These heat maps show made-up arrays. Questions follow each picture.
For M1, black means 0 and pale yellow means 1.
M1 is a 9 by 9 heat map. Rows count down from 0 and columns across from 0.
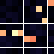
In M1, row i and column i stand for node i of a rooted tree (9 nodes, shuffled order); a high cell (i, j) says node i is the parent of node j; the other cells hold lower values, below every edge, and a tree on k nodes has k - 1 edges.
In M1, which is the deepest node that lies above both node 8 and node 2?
5
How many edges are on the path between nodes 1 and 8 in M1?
4
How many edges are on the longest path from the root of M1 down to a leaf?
4
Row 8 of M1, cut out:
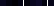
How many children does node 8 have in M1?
0
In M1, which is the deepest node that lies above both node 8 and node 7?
5
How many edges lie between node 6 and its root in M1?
1
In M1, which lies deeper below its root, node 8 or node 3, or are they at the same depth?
node 8
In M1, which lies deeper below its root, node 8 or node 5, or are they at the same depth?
node 8
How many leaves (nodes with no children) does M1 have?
4
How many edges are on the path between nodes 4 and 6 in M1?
1
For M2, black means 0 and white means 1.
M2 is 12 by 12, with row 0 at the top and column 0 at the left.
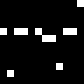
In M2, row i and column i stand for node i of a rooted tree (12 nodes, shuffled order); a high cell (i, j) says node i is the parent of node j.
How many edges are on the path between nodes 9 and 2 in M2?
2
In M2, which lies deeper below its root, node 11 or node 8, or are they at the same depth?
the same depth
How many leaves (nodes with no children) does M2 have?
7
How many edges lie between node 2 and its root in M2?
1
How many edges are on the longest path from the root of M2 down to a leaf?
2
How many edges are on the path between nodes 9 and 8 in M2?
1
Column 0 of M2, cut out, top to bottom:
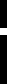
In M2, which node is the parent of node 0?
4
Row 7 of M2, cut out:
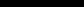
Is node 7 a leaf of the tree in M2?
yes
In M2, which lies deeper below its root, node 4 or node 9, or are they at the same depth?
node 9
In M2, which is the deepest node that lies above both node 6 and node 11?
4
